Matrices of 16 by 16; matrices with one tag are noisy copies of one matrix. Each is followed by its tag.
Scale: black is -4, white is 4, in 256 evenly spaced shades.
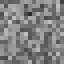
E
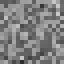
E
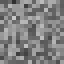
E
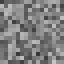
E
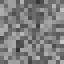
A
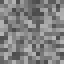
A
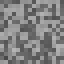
E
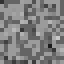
E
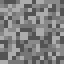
E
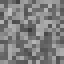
E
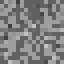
A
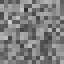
E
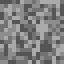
E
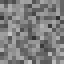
E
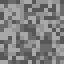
E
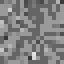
A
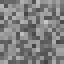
E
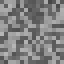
A
